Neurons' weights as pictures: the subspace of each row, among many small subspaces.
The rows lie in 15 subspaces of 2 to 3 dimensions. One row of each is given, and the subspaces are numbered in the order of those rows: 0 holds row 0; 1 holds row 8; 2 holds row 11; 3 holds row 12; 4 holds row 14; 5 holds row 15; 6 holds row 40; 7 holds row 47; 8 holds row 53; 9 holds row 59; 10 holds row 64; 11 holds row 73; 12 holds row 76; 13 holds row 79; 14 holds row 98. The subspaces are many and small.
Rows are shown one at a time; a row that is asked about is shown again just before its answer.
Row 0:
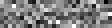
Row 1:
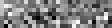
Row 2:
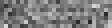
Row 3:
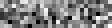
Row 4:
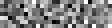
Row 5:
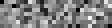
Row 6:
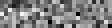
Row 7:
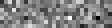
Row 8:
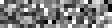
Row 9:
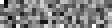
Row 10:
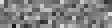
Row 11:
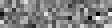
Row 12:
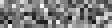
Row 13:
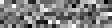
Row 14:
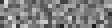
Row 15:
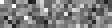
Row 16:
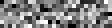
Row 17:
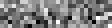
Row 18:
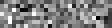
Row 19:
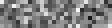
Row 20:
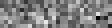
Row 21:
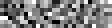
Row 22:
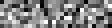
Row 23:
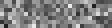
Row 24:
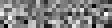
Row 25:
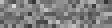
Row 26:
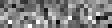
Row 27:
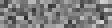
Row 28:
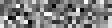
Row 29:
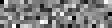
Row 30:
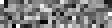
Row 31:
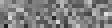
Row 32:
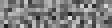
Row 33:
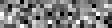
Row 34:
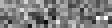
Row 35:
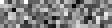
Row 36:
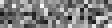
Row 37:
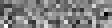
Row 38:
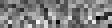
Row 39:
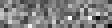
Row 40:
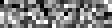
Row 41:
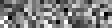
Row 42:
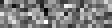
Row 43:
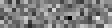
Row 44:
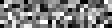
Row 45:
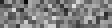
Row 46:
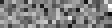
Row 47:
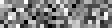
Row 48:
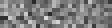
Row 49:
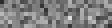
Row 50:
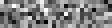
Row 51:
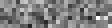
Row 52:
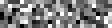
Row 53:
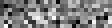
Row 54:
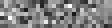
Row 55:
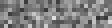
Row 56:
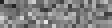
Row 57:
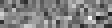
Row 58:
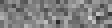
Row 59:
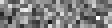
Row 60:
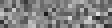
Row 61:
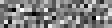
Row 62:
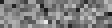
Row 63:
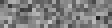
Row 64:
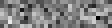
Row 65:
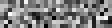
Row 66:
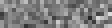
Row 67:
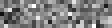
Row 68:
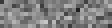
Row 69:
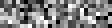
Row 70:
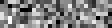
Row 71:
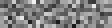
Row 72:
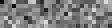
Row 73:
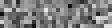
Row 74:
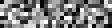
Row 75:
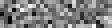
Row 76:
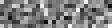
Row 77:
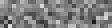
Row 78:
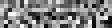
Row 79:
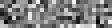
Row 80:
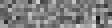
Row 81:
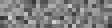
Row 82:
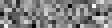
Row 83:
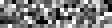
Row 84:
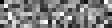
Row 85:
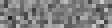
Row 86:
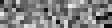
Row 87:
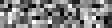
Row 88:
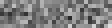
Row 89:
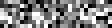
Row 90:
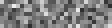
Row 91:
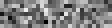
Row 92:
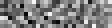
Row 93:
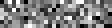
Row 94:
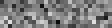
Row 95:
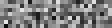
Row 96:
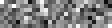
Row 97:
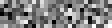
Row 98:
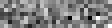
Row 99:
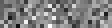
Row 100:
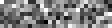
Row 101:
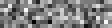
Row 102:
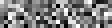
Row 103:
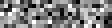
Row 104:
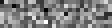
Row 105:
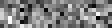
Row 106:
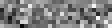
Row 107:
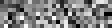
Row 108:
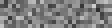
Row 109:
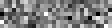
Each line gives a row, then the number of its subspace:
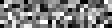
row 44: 0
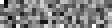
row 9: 4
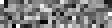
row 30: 4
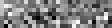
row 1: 8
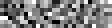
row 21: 1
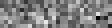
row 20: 8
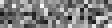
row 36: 3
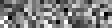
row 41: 2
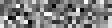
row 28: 5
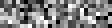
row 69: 8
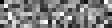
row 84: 0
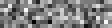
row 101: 13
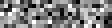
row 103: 13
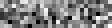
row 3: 14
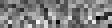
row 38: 14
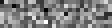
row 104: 6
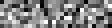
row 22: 12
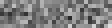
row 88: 3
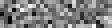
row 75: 13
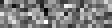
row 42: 6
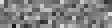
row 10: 4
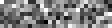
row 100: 12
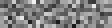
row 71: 0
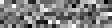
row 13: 0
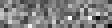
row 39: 14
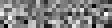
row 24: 14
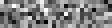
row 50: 6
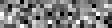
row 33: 9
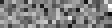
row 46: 1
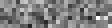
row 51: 8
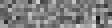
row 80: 13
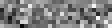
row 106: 10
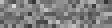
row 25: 0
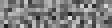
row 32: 9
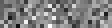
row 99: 7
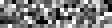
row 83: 1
